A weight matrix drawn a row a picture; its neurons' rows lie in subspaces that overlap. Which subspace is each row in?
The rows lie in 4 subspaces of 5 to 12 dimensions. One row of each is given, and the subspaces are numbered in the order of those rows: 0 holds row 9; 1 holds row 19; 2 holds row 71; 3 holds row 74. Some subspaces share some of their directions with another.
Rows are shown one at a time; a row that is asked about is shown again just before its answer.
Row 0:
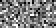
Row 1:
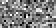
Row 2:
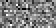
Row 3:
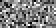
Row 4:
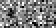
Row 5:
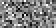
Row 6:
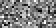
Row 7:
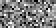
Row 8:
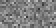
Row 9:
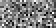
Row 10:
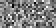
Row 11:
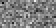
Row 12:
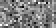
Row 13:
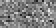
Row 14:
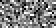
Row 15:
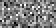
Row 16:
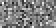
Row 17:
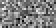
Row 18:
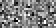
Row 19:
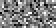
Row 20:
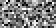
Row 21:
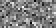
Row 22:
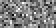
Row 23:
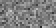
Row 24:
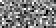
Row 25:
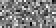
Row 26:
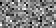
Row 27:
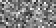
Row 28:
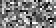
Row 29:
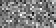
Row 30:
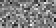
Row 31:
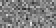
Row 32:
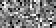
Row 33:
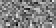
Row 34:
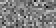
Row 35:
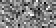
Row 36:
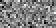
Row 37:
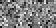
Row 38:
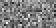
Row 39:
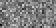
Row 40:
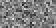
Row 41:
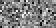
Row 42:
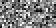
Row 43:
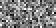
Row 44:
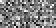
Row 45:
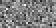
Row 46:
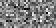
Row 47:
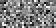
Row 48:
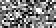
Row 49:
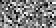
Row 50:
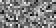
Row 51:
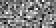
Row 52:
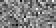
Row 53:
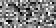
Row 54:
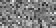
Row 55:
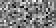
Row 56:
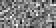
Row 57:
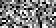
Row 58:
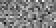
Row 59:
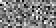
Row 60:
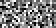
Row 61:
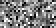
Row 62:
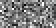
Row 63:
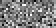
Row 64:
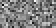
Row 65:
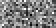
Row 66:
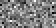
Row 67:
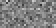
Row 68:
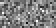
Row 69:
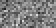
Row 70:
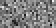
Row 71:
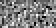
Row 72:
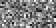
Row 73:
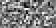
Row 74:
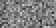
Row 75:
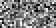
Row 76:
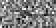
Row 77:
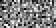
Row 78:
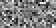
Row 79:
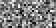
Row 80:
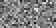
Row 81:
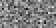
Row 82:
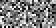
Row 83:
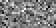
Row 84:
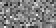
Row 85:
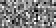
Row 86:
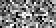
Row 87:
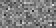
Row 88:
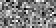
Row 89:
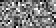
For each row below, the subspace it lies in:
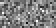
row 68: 2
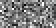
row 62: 1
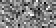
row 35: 1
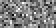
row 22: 1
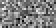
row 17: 0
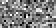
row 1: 0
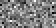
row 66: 1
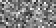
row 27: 1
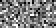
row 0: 1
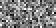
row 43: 3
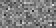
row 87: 2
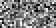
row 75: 2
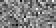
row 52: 2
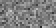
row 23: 3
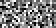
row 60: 2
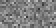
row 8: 3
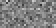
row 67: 1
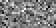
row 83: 1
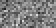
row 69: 0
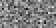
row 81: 3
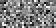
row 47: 2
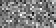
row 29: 1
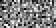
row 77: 2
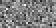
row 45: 2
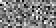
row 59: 2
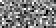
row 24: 2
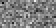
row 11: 0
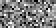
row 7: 1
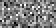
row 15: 2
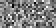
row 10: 2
